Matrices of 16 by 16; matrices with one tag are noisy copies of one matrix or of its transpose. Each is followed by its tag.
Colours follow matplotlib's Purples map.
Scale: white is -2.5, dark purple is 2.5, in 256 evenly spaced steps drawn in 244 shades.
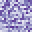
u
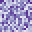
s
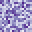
s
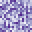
u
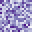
s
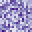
u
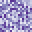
u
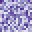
s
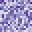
s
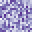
u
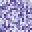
u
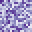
s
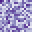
s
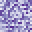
u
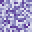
s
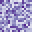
s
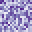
s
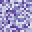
s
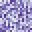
u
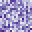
u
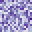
s
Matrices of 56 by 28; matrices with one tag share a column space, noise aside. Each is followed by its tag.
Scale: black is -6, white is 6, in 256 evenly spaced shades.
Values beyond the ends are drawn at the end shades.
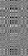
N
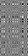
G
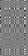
N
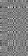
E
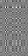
E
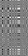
N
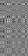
G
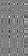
G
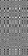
N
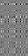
G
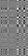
N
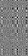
N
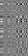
G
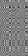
E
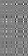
G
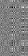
E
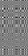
N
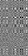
N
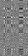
N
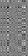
E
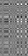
G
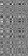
G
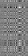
E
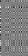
E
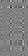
E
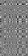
G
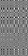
N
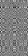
E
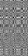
N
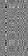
E
